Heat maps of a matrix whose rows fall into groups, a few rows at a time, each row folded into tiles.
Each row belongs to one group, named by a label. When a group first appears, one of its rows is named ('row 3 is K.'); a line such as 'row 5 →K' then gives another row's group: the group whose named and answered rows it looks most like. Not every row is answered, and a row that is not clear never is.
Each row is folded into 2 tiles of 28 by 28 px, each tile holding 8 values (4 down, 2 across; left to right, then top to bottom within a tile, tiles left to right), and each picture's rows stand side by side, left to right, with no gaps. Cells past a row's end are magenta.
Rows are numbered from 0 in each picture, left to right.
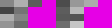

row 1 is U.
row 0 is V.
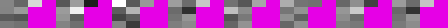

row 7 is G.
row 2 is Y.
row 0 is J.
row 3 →G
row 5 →Y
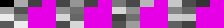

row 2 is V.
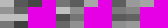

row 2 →U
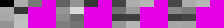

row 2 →U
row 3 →U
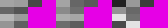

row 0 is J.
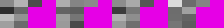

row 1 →J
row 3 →Y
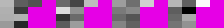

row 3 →G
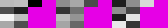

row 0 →J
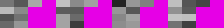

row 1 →J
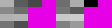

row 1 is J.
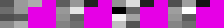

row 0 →U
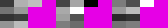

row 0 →U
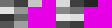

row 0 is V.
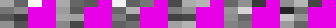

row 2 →Y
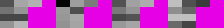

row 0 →U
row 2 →U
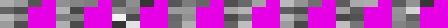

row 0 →J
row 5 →J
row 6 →U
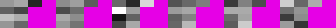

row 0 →J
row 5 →Y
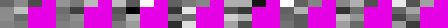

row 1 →G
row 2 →G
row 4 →J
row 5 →Y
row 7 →Y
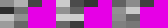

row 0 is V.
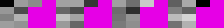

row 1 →J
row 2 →G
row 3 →J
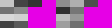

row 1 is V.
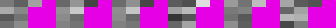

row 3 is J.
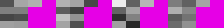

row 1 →J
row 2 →Y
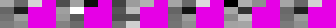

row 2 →U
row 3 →G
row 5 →G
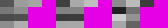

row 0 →U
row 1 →U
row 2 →V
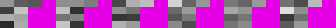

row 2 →U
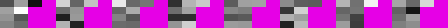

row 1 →Y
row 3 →U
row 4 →U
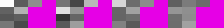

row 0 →Y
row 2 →Y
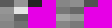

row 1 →J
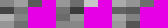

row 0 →V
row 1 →G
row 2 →J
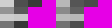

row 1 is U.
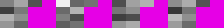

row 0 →V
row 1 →Y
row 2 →U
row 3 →V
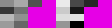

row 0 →V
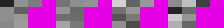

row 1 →U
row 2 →Y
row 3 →V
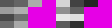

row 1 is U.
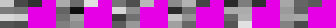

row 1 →G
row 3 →V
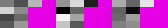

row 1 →V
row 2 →G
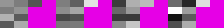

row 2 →U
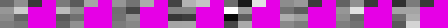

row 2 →G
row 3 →U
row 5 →J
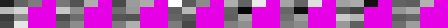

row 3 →Y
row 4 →G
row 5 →G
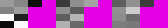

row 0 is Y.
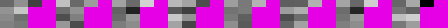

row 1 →Y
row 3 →J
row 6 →G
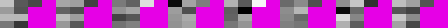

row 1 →J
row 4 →G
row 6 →V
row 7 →J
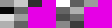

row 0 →V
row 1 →Y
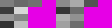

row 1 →V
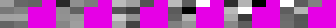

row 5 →Y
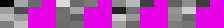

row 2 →V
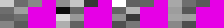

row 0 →Y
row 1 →V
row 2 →Y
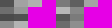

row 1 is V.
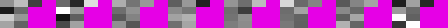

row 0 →V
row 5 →Y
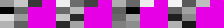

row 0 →V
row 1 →Y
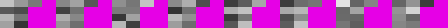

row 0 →J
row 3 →V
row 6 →Y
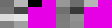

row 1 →G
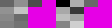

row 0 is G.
